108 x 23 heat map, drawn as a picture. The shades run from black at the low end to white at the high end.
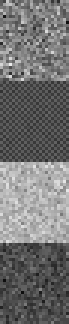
The table splits into 4 rows of 1 panel. Panel 1,1: middling, fine-grained, strong in contrast. Panel 2,1: low, checkered. Panel 3,1: high, fine-grained. Panel 4,1: low, fine-grained.
